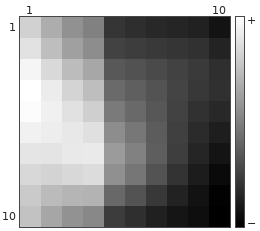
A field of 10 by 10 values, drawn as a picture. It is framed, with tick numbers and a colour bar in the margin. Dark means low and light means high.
Values change most from cell to cell in the bottom middle. The left part is higher, up to a seam about 40% of the way across. There are no lone odd cells. There is an overall slope up to the left. The bottom right is the ninth with the lowest average. The middle left is the ninth with the highest average.
